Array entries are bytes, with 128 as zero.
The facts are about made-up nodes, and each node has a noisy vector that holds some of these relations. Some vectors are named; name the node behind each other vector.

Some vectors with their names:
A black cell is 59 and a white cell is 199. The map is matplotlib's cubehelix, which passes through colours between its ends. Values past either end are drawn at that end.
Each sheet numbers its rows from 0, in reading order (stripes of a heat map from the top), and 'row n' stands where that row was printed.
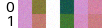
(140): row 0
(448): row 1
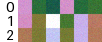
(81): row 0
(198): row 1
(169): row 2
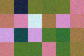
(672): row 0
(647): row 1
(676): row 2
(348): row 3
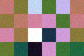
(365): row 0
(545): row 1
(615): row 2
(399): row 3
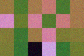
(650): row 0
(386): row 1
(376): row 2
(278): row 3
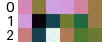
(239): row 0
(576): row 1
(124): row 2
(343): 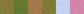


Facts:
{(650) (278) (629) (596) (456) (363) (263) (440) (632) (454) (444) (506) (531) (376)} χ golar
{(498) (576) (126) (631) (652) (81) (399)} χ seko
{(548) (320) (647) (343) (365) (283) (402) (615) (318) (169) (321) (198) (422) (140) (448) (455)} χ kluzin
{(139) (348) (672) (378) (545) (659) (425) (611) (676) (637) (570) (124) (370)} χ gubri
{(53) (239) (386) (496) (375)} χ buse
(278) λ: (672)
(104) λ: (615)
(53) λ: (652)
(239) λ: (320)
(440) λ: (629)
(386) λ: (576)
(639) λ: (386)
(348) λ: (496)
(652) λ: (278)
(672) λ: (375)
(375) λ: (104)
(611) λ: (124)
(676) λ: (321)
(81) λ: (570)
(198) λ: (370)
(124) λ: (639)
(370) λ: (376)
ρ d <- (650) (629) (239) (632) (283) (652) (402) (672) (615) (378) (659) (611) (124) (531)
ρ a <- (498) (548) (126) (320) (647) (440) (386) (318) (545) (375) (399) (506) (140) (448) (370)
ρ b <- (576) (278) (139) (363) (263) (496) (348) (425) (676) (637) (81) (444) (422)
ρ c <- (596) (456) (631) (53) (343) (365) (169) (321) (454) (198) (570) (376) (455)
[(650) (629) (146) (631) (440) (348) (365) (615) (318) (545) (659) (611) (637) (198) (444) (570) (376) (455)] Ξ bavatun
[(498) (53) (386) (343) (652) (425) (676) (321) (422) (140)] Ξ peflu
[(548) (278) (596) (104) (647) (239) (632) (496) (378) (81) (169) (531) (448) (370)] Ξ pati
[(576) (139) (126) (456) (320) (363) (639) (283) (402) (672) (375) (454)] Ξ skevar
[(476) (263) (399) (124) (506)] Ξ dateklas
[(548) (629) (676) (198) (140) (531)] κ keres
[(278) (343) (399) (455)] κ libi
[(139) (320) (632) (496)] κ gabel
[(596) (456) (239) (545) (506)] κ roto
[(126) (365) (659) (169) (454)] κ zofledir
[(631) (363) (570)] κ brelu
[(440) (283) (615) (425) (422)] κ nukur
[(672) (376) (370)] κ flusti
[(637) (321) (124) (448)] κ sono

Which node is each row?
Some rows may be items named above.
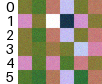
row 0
(596)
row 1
(615)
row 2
(596)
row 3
(343)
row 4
(386)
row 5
(506)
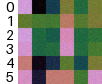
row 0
(576)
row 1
(632)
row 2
(81)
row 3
(81)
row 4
(639)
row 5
(363)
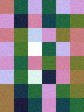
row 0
(402)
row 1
(425)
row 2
(570)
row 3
(321)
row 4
(53)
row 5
(422)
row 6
(263)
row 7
(476)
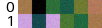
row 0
(454)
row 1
(676)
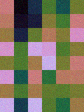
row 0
(639)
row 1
(139)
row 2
(456)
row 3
(631)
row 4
(596)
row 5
(375)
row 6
(659)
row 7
(676)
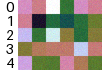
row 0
(548)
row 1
(126)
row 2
(637)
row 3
(455)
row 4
(496)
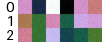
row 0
(283)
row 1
(320)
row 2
(440)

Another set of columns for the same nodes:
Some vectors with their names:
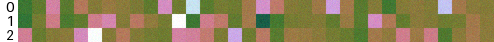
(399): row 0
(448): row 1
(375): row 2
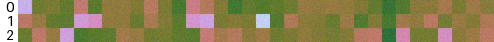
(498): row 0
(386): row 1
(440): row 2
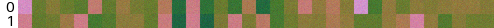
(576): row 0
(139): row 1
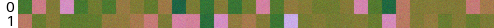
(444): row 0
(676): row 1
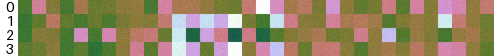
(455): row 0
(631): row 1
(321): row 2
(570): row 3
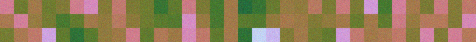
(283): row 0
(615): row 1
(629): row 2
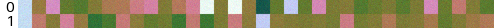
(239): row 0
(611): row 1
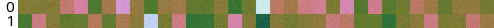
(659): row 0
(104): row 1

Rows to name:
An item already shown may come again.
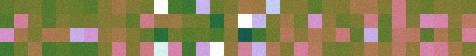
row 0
(637)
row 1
(455)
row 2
(402)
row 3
(570)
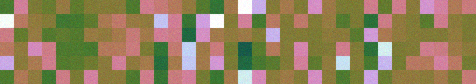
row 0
(455)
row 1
(545)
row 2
(676)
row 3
(506)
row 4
(456)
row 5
(343)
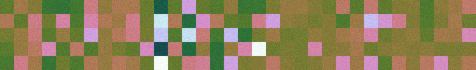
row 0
(422)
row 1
(124)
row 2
(140)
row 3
(278)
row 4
(198)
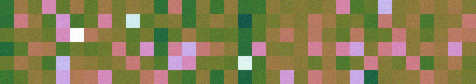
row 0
(263)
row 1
(476)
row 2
(320)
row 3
(363)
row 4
(53)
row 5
(126)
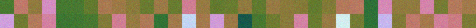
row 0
(440)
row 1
(456)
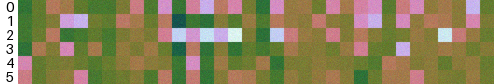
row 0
(363)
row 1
(454)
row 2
(631)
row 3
(263)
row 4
(425)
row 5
(139)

